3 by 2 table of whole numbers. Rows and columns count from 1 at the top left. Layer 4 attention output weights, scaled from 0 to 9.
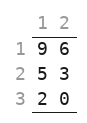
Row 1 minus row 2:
4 3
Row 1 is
9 6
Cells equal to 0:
1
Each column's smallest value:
2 0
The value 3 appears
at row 2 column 2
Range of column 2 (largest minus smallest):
6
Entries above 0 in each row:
2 2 1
